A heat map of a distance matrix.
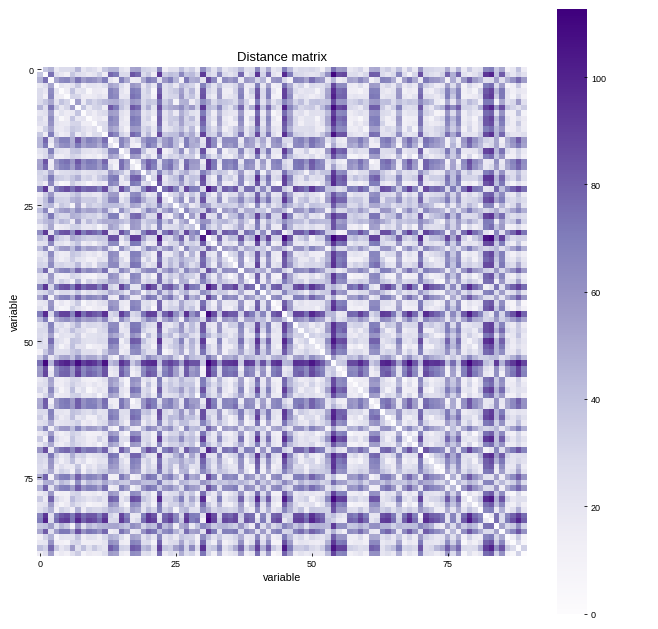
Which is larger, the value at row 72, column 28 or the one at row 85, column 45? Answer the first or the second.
the first
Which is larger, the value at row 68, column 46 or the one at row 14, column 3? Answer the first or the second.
the first
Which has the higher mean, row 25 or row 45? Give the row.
45
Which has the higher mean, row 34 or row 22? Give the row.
22
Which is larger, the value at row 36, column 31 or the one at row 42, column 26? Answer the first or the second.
the first
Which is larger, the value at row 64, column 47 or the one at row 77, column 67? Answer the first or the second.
the second
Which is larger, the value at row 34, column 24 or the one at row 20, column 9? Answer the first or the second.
the second
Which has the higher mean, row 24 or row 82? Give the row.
82
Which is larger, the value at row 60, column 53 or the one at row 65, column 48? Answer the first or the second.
the first
